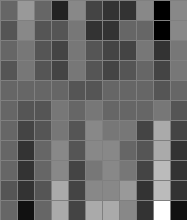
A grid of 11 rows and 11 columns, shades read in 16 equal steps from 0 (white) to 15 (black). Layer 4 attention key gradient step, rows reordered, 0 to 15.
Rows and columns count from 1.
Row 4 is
10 8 10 11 8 10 11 10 9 11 8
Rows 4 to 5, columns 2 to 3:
8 10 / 9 9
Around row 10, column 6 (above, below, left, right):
8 5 11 7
